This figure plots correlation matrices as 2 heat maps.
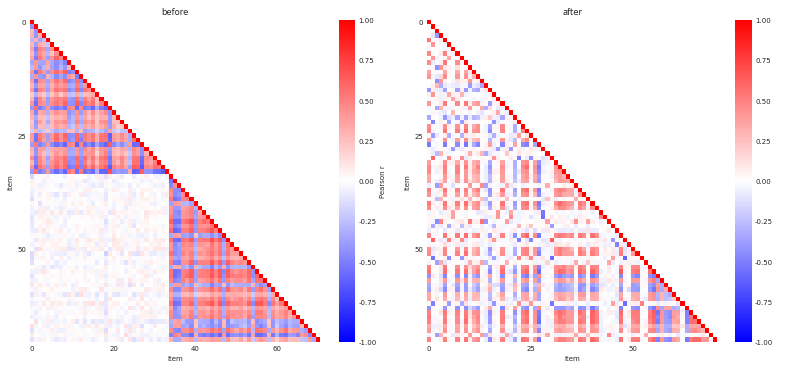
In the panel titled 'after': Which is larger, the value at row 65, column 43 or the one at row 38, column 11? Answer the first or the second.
the second
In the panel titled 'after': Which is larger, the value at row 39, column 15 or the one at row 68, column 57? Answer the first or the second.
the second
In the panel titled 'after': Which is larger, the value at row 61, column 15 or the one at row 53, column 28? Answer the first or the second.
the second
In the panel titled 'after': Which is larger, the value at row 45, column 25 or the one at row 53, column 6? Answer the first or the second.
the first
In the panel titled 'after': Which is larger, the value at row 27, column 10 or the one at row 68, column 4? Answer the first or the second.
the second
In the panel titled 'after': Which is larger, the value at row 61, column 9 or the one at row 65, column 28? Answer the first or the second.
the first
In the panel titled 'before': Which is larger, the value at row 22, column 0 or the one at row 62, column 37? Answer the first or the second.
the second
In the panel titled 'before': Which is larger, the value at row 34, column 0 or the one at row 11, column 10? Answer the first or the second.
the first
